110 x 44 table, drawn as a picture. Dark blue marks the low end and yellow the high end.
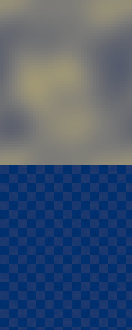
The table splits into 2 rows of 1 panel. Panel 1,1: middling, smooth. Panel 2,1: very low, checkered, faint in contrast.
